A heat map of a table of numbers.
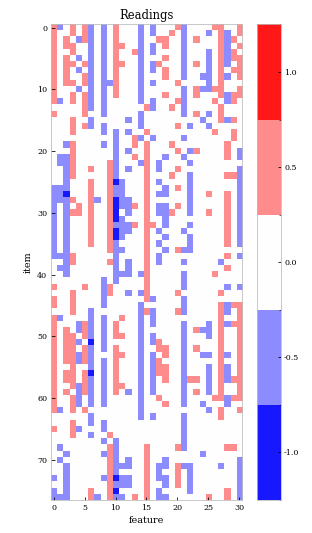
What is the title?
Readings
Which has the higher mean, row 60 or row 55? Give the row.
60
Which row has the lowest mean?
73
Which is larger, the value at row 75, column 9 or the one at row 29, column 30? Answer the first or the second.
the first
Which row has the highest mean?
52
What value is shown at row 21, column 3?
0.5
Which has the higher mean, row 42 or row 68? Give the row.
68
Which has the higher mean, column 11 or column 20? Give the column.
20
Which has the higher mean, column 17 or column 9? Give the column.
9
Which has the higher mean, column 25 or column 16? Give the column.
25
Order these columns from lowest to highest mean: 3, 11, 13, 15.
11, 13, 15, 3
